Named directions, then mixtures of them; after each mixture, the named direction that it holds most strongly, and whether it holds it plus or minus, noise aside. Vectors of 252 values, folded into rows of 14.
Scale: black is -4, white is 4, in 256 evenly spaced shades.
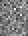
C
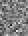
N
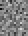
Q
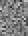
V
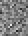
N, minus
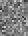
V, minus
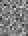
C, plus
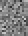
V, plus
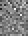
C, plus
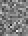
N, plus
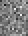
C, plus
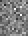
C, plus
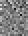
C, minus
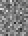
Q, minus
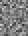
N, minus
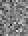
N, plus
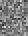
V, minus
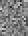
V, plus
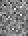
C, plus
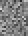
V, plus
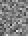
N, plus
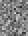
C, minus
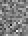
N, plus
